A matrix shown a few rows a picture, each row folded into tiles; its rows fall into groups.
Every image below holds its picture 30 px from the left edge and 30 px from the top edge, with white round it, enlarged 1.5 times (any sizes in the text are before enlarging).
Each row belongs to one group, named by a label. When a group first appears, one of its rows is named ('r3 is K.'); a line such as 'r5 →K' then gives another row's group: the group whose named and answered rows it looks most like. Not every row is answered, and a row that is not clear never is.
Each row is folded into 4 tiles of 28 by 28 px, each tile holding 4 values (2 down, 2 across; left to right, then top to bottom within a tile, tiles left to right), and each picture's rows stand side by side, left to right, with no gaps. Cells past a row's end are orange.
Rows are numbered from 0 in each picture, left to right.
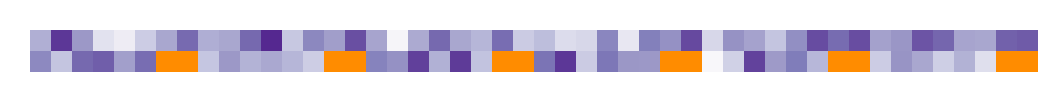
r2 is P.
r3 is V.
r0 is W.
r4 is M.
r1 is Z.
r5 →Z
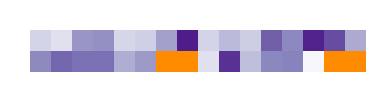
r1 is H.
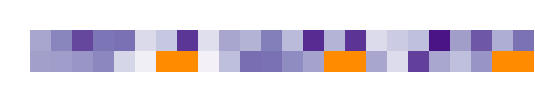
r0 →Z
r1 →M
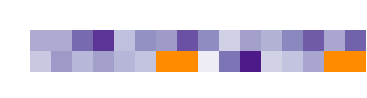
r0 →Z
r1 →M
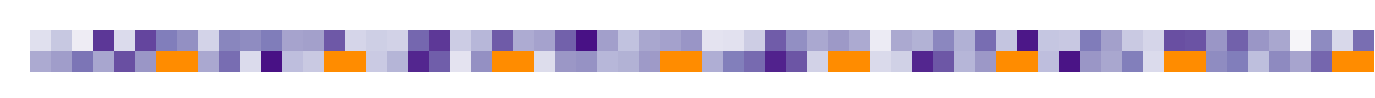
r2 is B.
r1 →H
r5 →M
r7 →W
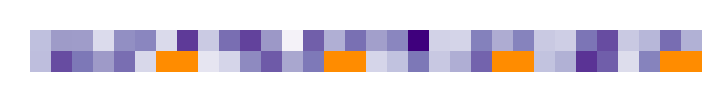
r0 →M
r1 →W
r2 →W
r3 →B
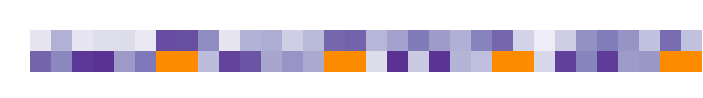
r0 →V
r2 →H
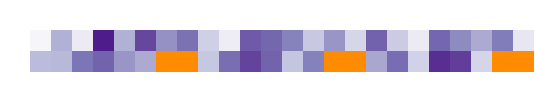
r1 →B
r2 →H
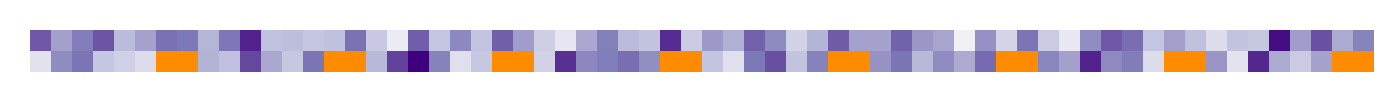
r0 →Z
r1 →W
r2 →B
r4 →B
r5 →W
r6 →P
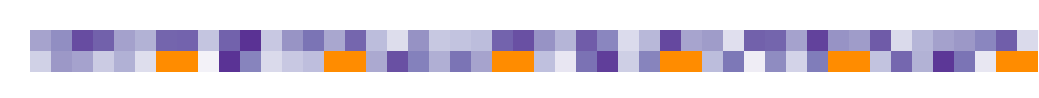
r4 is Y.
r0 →Z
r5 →H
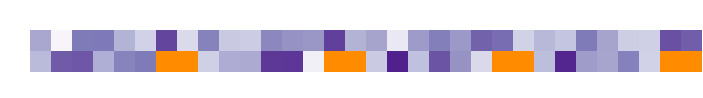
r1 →H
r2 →H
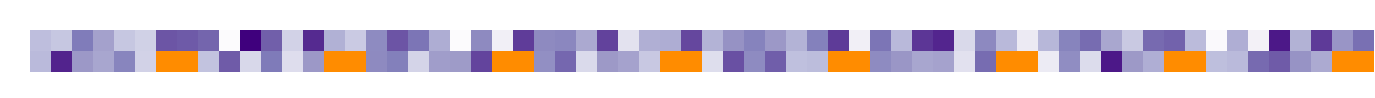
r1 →Y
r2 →W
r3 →Z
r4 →H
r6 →H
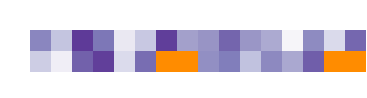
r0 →B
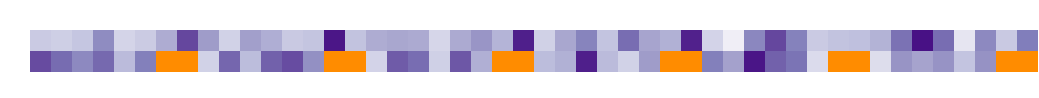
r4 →P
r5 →W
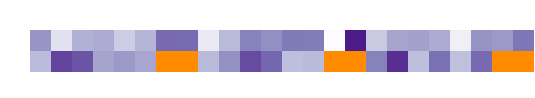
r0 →V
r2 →V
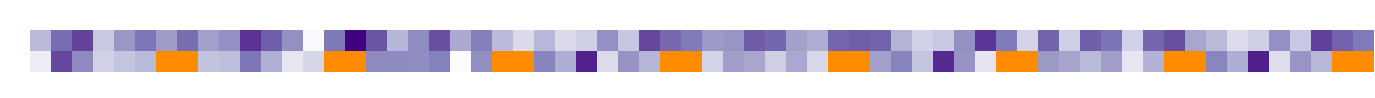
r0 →M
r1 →Z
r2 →Y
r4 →Z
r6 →Y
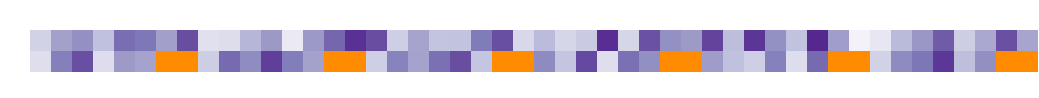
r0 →M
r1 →V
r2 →H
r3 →P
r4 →Y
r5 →B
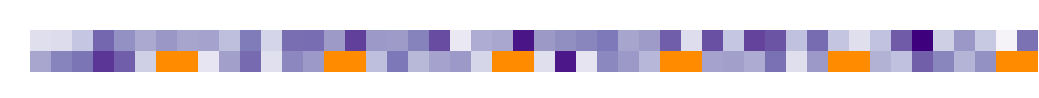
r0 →P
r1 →M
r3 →H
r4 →Y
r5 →W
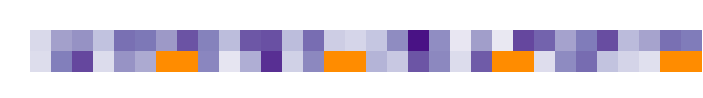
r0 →M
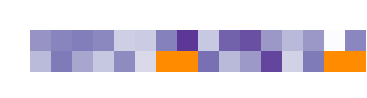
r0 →Z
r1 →W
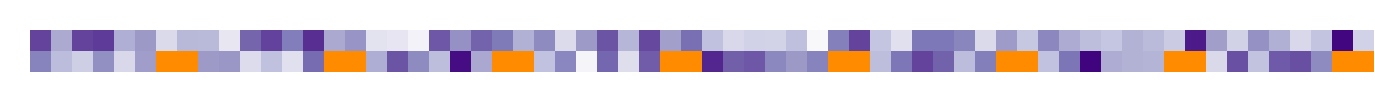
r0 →Y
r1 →Y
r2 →P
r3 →Y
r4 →V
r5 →B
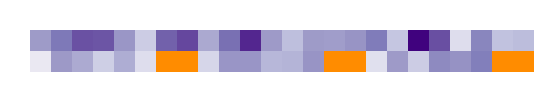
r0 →Z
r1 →W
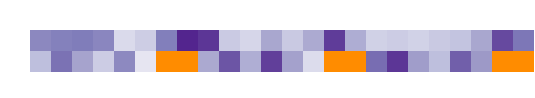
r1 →H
